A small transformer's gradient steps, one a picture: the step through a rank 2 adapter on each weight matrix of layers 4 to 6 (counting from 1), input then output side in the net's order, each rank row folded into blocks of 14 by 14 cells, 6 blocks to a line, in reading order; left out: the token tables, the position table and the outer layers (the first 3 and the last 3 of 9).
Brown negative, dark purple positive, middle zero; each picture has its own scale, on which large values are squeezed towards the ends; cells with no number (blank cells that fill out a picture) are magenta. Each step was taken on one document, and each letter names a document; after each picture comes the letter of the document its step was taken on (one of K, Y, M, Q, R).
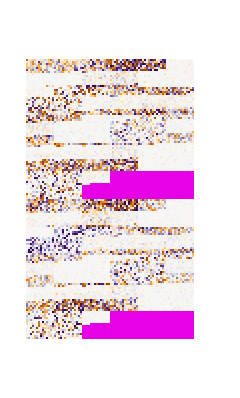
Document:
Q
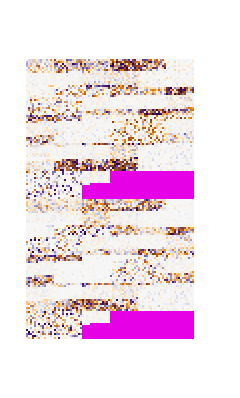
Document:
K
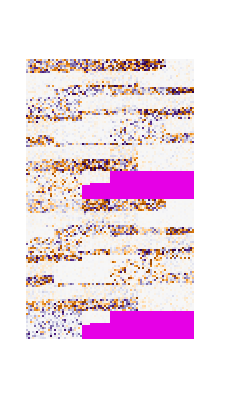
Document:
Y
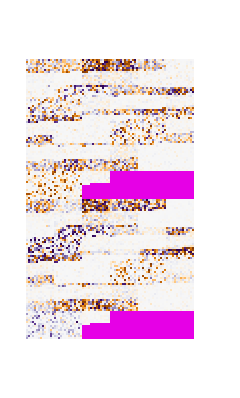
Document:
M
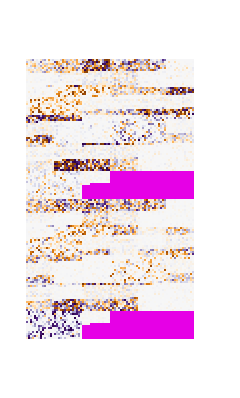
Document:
Y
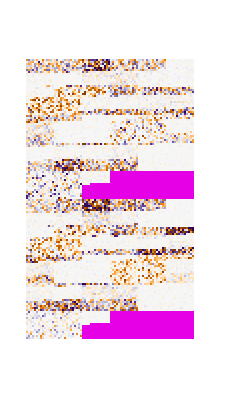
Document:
Q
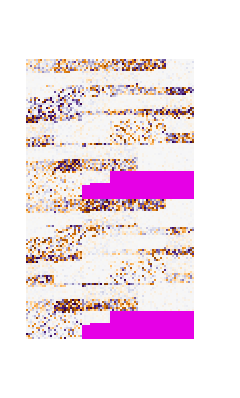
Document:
M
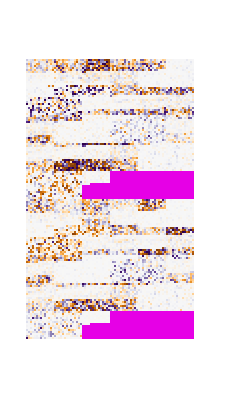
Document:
K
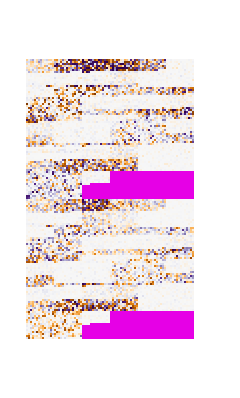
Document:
Q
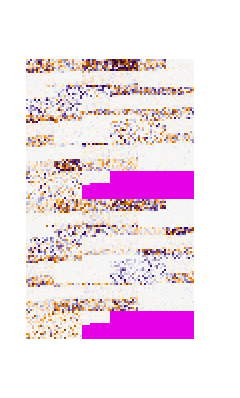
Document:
M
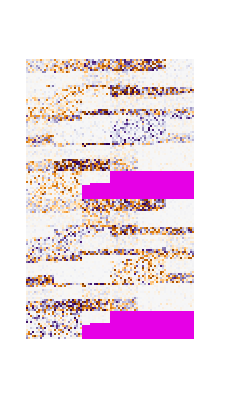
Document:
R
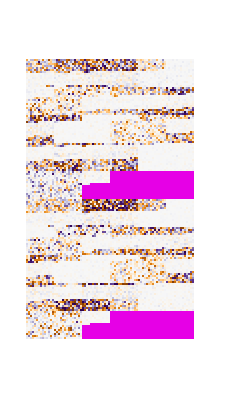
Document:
Q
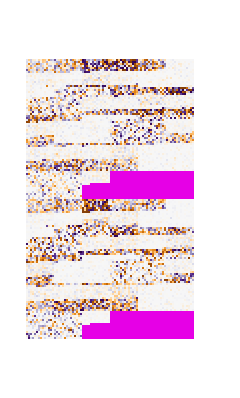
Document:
M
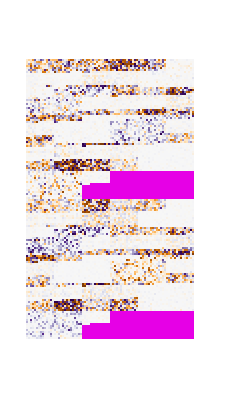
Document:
R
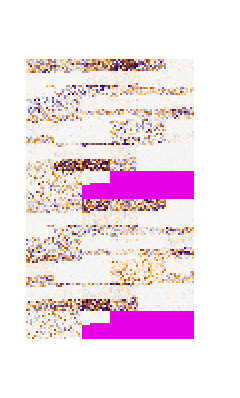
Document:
R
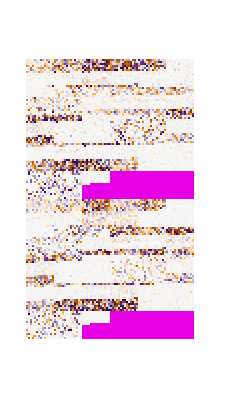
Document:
R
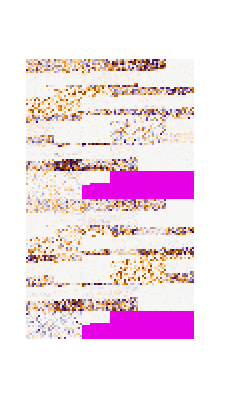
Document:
Q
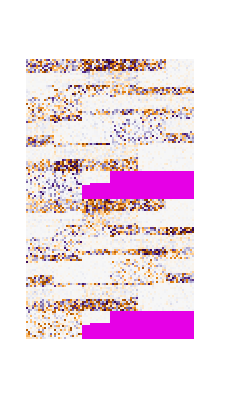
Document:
R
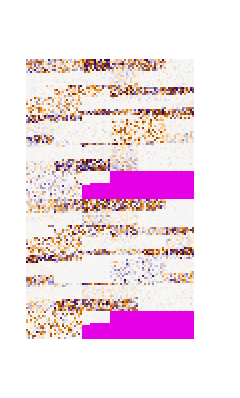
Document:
R
